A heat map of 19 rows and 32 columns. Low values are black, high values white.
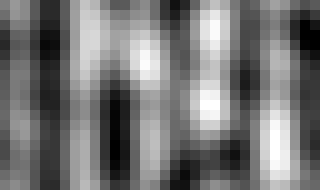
There are no lone odd cells. Stripes running up and down repeat 5 times from left to right. There is no overall slope.
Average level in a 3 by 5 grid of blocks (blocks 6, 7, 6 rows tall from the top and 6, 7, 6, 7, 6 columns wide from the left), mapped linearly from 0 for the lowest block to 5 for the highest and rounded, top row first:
05341
12443
11215
